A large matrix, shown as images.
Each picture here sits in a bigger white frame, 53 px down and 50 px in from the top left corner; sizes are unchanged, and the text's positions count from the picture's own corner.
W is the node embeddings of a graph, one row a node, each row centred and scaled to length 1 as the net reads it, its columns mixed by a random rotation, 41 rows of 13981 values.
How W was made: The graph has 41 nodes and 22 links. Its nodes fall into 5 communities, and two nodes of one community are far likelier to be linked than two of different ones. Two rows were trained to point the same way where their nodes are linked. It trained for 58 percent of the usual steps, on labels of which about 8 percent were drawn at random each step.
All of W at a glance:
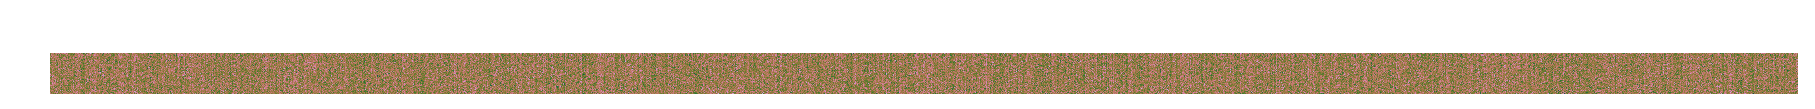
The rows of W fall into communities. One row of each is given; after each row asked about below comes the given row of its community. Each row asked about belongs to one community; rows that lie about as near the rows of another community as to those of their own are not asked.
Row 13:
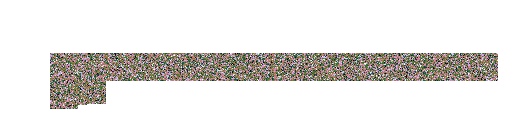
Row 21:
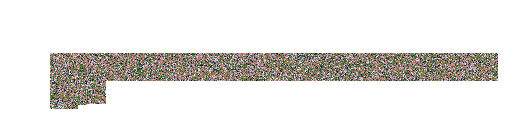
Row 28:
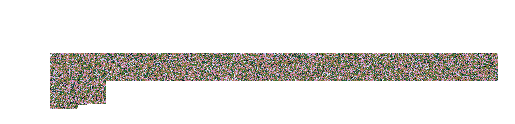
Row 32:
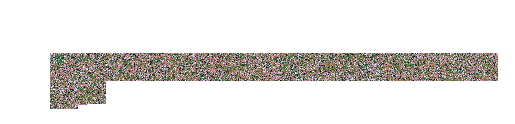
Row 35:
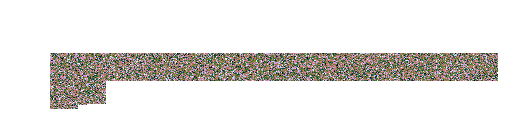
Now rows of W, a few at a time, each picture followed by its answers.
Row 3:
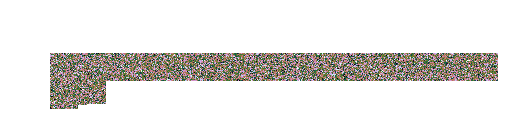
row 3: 13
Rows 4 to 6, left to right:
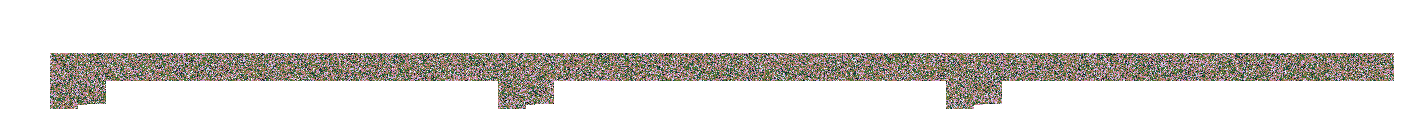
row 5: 35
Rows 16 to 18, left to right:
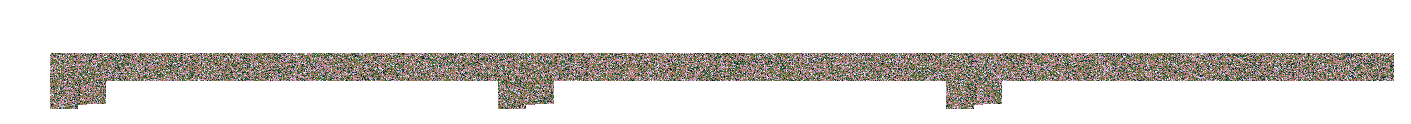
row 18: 32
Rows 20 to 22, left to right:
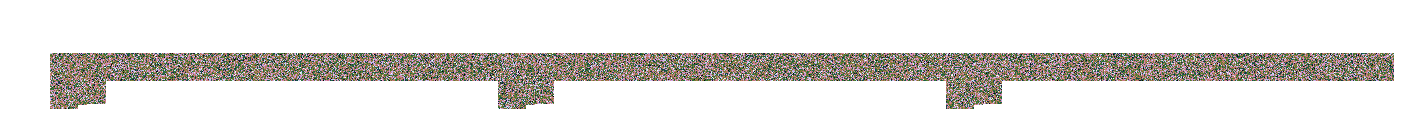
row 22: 32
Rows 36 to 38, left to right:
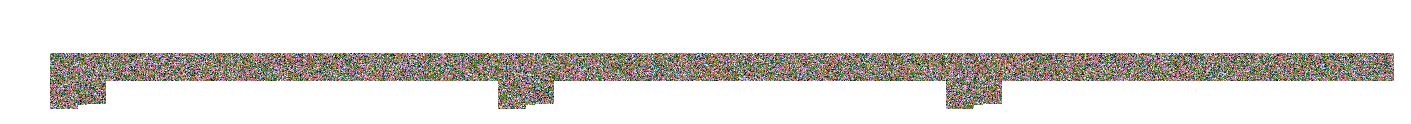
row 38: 28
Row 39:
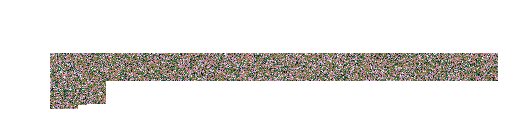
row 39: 13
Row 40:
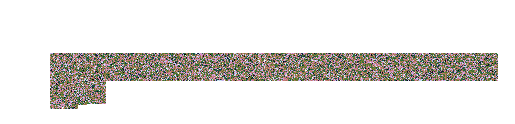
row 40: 21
